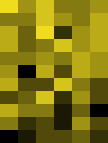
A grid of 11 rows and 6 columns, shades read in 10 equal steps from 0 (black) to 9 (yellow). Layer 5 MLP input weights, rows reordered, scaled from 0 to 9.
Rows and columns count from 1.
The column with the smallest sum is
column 2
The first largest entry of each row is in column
1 3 3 4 5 3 4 3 1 5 5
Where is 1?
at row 9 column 4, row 10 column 4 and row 11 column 2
